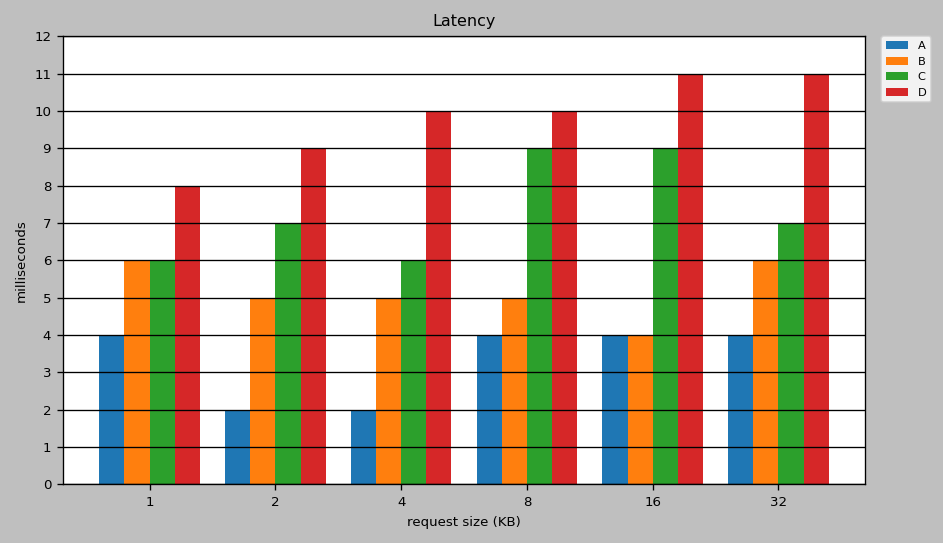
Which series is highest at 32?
D
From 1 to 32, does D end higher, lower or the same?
higher
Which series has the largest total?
D
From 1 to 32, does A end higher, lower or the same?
the same
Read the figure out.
Title: Latency
x-axis: request size (KB), ticks 1 2 4 8 16 32
y-axis: milliseconds, ticks 0 1 2 3 4 5 6 7 8 9 10 11 12
Legend: A, B, C, D
Values:
A: 4 2 2 4 4 4
B: 6 5 5 5 4 6
C: 6 7 6 9 9 7
D: 8 9 10 10 11 11
